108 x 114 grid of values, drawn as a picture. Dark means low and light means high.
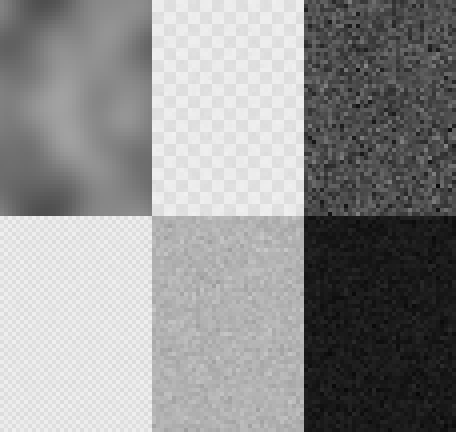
The table splits into 2 rows of 3 panels. Panel 1,1: middling, smooth. Panel 1,2: very high, checkered, faint in contrast. Panel 1,3: low, fine-grained. Panel 2,1: very high, checkered, faint in contrast. Panel 2,2: high, fine-grained, faint in contrast. Panel 2,3: very low, fine-grained, faint in contrast.
